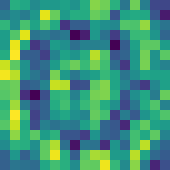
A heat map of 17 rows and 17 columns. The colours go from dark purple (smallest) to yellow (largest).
Stripes running up and down repeat 4 times from left to right. Concentric rings centre on the centre. There is no overall slope. The histogram is bell-shaped. On average the colour sits 50% of the way up the scale.
